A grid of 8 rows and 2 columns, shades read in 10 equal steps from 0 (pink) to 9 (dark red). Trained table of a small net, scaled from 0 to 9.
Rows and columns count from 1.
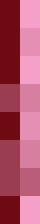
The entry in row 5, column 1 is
9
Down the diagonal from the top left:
9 1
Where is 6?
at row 4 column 1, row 6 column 1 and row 7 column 1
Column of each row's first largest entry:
1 1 1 1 1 1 1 1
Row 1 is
9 0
